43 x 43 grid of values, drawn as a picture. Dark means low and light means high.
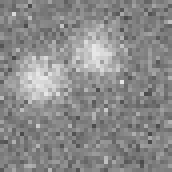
The ninth with the highest average is the middle left. No regular stripes run through it. No row or column stands out. There are two bumps. Neither half mirrors the other.
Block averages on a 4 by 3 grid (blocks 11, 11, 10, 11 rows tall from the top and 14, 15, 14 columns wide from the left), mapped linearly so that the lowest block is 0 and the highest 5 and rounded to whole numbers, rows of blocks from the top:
020 | 451 | 210 | 000
